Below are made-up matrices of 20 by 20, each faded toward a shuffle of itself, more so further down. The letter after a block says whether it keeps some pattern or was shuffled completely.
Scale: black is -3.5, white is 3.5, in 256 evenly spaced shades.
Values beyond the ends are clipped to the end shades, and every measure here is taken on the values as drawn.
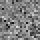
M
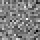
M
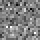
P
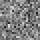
M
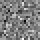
M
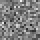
M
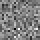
P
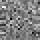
P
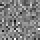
P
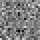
P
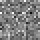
P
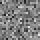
M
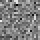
P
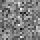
M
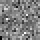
M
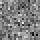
P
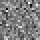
P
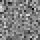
M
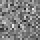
M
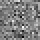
P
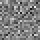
P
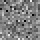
M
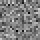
P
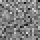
M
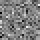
P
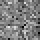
P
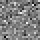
M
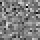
P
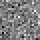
M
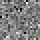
M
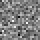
M
